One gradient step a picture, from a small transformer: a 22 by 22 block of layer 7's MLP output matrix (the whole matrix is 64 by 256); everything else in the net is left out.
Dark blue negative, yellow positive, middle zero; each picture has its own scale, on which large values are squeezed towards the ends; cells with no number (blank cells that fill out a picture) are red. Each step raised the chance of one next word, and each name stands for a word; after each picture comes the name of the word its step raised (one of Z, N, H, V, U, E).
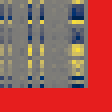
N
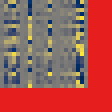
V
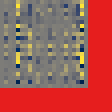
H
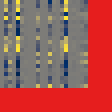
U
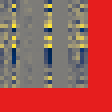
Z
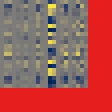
H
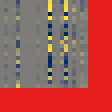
U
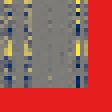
N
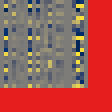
U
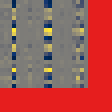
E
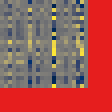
V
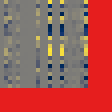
N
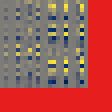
H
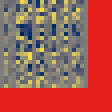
U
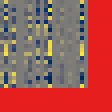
V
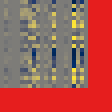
Z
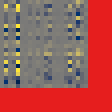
H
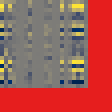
H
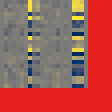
U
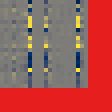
Z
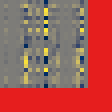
E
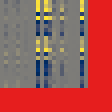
U
